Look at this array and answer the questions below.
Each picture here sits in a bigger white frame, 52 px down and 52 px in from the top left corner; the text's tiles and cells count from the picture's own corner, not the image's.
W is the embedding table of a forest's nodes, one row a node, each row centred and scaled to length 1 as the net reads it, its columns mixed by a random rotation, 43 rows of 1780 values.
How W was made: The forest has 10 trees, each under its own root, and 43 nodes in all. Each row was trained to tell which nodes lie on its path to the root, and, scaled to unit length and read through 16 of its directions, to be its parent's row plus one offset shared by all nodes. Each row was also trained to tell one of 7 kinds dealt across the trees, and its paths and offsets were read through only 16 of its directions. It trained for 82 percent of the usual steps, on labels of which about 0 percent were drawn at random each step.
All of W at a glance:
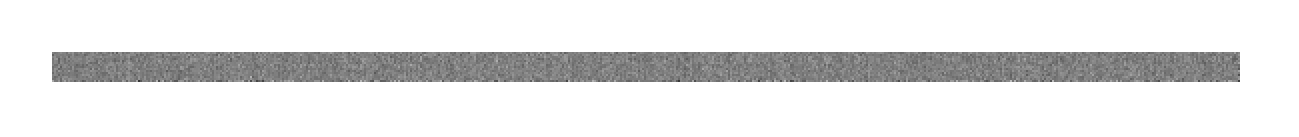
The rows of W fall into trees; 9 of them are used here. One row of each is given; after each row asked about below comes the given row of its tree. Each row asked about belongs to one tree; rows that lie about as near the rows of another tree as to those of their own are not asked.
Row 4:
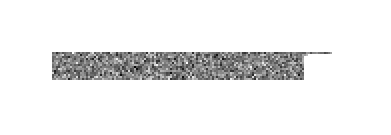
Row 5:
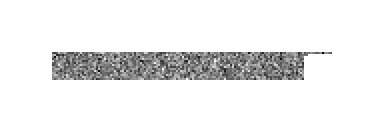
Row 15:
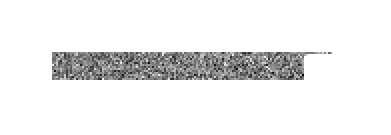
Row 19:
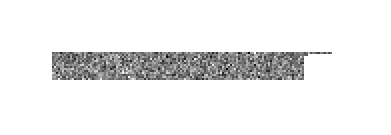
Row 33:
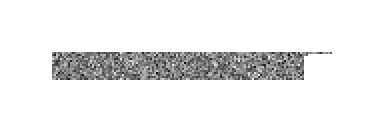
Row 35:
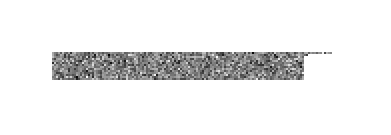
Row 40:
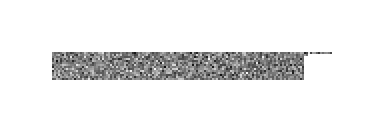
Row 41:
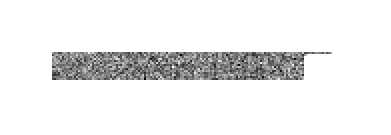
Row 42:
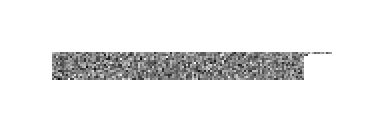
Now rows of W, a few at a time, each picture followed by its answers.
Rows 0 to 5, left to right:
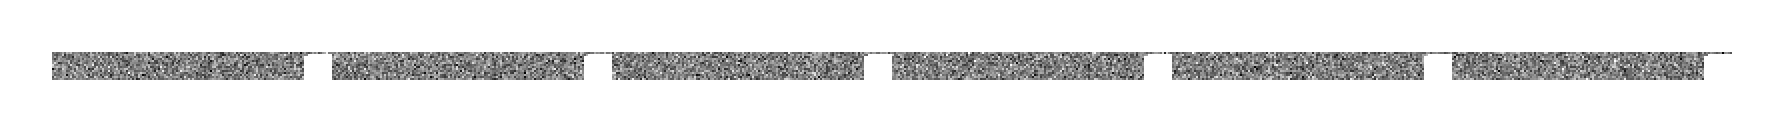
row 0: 35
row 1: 41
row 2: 19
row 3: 15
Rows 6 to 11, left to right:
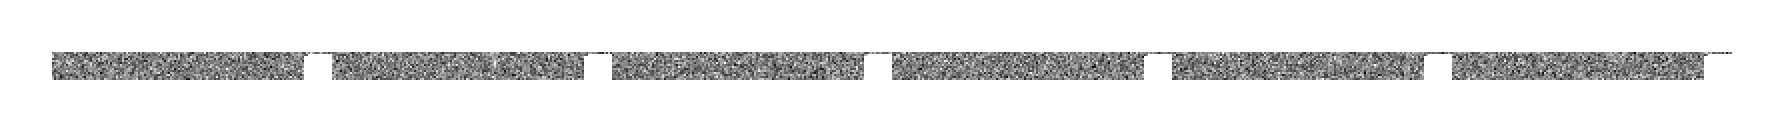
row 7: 33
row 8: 41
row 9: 40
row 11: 42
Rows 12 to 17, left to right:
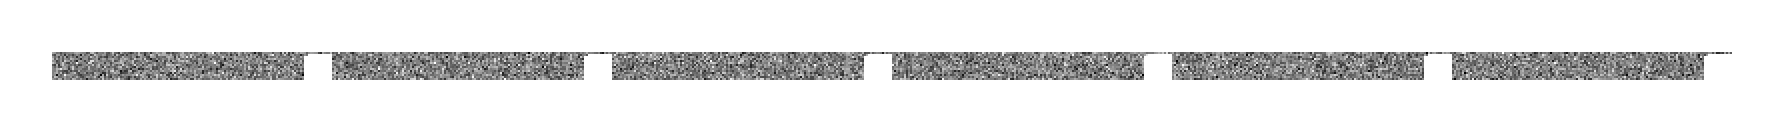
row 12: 33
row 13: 19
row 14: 41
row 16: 33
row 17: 40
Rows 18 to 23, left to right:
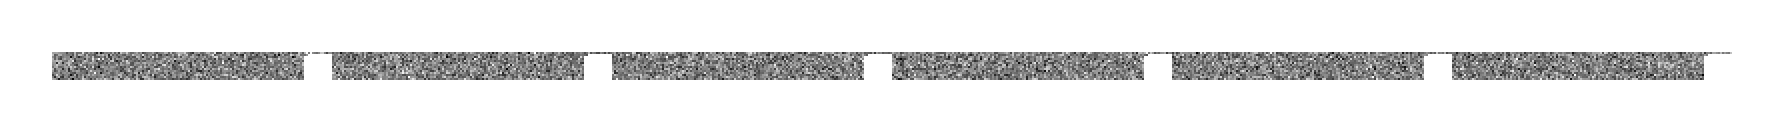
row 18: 42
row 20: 4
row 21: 42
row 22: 4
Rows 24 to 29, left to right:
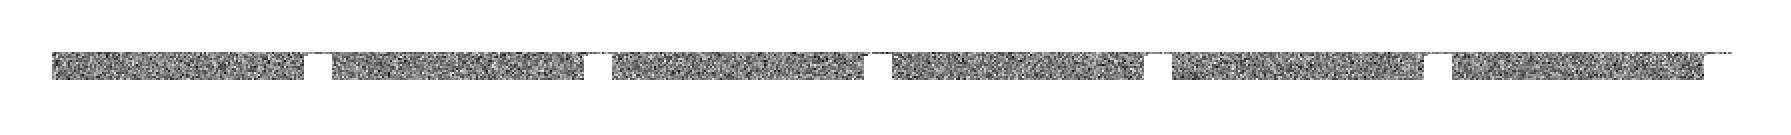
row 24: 33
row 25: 5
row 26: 42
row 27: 35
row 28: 41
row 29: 15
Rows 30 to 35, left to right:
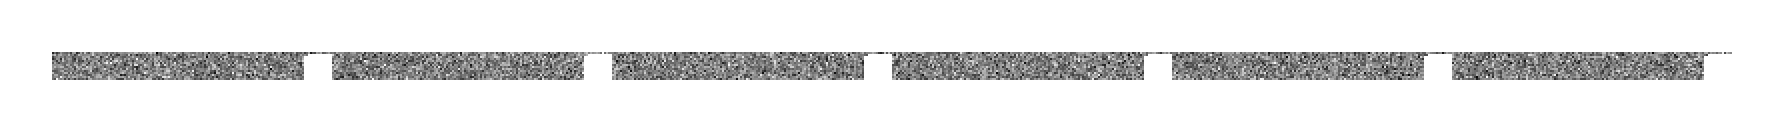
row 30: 4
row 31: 15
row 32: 33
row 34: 19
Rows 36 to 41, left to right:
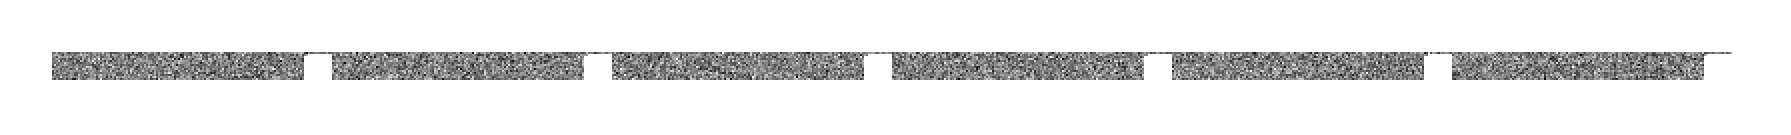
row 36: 41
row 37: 4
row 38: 19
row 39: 4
